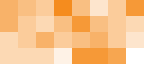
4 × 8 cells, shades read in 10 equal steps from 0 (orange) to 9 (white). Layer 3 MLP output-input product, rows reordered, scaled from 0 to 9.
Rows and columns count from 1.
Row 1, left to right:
3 4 5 0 4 7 5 1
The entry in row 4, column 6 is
1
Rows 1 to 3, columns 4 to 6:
0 4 7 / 4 1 4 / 5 4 3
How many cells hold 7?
2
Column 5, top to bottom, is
4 1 4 1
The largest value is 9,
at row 4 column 8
